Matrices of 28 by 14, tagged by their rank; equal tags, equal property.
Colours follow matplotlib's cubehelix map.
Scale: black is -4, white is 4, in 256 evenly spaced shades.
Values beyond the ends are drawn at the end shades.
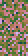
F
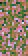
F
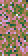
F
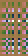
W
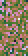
F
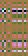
W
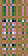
W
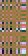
W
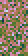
F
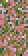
F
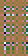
W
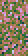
F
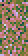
F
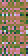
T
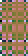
W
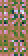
T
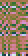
T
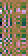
T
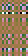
W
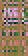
T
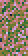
F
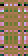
W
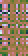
T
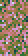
F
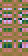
W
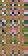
T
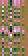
T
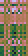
T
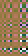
W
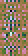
T
